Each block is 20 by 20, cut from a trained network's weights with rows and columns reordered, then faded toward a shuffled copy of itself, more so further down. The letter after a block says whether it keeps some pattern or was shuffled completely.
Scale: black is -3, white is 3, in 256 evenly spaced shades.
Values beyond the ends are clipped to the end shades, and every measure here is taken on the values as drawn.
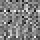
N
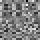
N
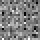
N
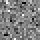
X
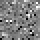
X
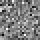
X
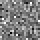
X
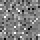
X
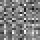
N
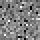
X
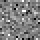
X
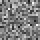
X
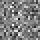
N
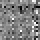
N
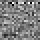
N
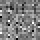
N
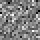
X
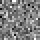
X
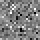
X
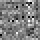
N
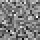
X
